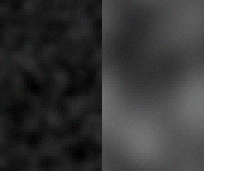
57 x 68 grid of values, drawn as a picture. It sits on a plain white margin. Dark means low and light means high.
The table splits into one row of 2 panels. Panel 1,1: very low, blotchy, faint in contrast. Panel 1,2: low, smooth.
